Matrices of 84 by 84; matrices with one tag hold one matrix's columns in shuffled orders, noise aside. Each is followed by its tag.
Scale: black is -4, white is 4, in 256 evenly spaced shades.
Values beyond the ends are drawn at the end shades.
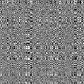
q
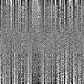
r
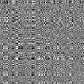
q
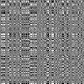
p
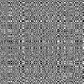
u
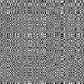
p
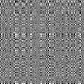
p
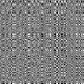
p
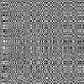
u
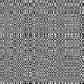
p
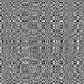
u
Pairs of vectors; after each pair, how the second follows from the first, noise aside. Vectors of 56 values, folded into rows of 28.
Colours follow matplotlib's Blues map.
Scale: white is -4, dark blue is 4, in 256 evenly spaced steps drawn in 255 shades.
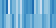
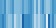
reversed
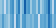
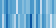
reversed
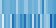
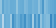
shrunk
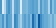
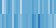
shrunk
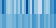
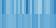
shrunk
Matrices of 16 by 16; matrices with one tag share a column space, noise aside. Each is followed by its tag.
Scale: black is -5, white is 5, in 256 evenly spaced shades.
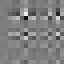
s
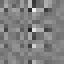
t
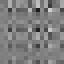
t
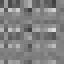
t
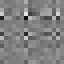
s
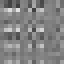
t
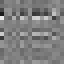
s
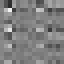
t
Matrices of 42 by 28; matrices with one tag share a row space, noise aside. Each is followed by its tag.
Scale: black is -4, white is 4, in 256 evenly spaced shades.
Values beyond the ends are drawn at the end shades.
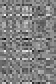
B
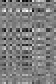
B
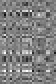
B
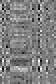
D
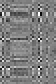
D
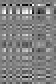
B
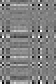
D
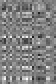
B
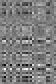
B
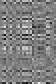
B
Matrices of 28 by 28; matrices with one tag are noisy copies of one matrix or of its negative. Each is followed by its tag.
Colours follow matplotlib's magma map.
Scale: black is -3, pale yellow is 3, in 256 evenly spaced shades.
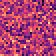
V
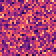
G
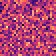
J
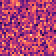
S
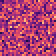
G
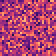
G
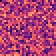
V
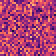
J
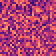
J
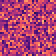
G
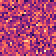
G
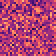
J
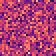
G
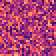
V
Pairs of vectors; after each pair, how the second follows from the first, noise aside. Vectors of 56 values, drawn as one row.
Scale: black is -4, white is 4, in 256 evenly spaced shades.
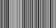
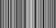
shuffled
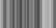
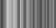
wrapped around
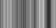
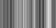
negated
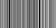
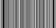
shuffled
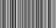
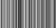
shuffled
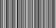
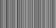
shrunk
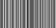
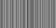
shrunk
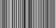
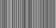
shrunk
